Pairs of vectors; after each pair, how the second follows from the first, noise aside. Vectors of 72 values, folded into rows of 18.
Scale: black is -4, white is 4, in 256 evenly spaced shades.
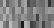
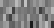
shuffled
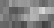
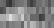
reversed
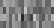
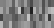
reversed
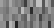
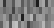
reversed
